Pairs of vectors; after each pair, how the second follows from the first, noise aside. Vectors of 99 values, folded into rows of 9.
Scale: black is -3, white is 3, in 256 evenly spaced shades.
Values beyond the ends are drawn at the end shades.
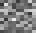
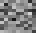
negated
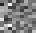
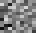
negated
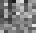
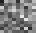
shuffled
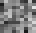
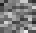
sign-scrambled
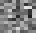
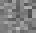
shrunk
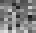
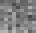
shrunk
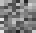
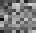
sign-scrambled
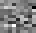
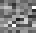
sign-scrambled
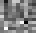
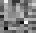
negated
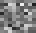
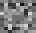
sign-scrambled
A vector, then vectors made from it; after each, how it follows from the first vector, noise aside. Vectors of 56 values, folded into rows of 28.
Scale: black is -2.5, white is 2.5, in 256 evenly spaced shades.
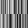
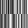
negated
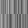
shrunk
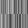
shrunk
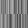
shrunk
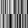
copied
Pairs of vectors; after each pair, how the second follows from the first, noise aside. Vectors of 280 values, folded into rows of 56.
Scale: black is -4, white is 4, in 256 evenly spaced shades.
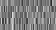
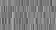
shrunk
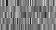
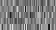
reversed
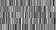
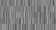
shrunk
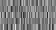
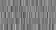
shrunk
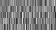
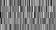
reversed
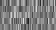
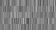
shrunk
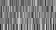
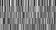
reversed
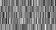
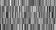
reversed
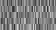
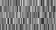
reversed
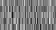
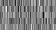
reversed
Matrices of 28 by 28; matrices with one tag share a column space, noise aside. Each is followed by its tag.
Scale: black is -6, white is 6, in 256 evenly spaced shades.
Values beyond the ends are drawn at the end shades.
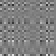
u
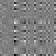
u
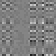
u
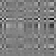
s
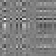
s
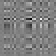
s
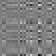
u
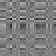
s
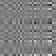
u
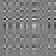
s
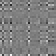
u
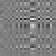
s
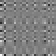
u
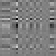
s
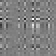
s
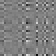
u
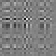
s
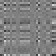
u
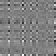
u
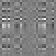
s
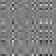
u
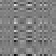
u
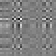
s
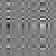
s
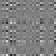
u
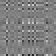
u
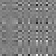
u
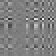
s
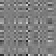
u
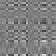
u
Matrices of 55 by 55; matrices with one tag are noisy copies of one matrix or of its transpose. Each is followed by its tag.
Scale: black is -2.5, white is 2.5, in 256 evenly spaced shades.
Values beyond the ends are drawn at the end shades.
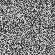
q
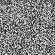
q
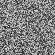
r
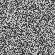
r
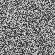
r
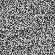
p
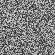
r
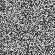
q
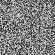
q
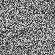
p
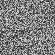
p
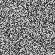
r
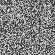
q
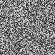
r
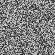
r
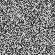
q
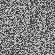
p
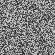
r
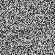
p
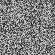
q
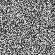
q
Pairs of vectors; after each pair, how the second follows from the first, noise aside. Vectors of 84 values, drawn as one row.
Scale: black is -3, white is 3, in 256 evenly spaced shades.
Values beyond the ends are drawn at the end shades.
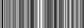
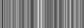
shrunk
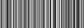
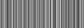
shrunk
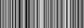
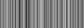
shrunk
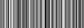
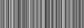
shrunk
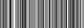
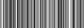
reversed
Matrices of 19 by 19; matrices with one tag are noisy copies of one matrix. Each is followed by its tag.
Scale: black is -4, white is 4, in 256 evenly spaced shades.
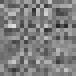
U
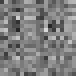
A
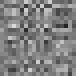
U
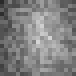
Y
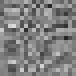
U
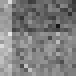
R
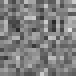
A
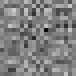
U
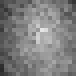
Y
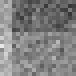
R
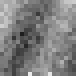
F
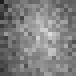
Y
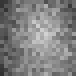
Y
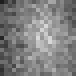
Y
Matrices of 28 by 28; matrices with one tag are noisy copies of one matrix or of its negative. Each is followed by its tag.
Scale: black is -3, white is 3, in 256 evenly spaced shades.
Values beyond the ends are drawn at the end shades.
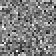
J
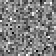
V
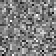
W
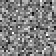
V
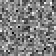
V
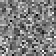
W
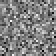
W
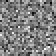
V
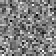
W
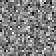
V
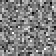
V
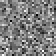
W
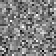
W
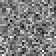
W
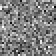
J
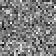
J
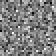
V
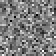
W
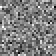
J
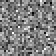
V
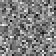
W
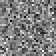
W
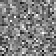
W
